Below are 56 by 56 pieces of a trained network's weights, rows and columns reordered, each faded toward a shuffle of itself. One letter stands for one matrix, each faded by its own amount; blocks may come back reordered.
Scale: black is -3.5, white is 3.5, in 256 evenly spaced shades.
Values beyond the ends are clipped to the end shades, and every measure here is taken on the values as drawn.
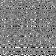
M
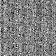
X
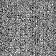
X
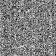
X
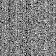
X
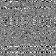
M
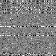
M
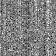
X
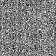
X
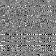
M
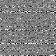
M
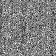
X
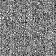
X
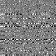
M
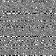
M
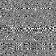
M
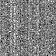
X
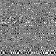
M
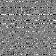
M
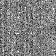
X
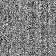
X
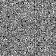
X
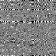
M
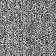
X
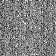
X
